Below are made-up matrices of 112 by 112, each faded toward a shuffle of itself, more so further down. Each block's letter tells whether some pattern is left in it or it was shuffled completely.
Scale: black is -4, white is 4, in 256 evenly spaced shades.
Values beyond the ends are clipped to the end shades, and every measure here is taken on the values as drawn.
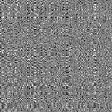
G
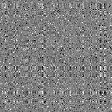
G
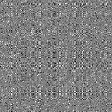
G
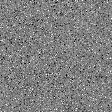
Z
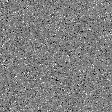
Z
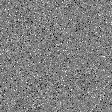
Z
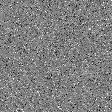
Z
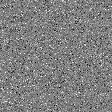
Z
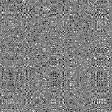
G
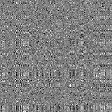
G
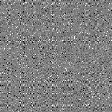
G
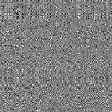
G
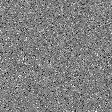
Z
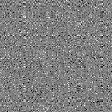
G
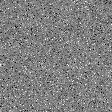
Z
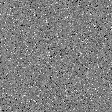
Z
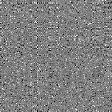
G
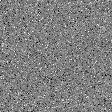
Z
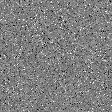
Z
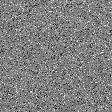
Z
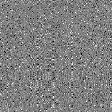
G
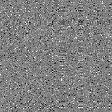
G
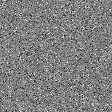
Z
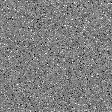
Z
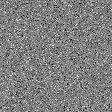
Z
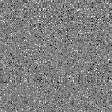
G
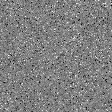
Z
